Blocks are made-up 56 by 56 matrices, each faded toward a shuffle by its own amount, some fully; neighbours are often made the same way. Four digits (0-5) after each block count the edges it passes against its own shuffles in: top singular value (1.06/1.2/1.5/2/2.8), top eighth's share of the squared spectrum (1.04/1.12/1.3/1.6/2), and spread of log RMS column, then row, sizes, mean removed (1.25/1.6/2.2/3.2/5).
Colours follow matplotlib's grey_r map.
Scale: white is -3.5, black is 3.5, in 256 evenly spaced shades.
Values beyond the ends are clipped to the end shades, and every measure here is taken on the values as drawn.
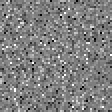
0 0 0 0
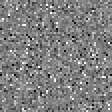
2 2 0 0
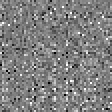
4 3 2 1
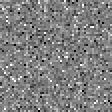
0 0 0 0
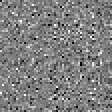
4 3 2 2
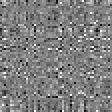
4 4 3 3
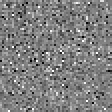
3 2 0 1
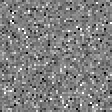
1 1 0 0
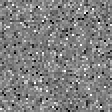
0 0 0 0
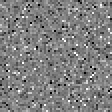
0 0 0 0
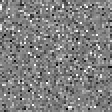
2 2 0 1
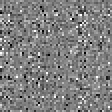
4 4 2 2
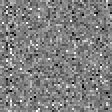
1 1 2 0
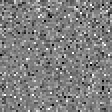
3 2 0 1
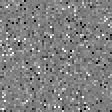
0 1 0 0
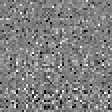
4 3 2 2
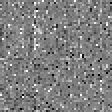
3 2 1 0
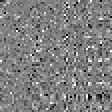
4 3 2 2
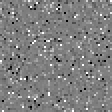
1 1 0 1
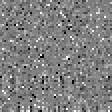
3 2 1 1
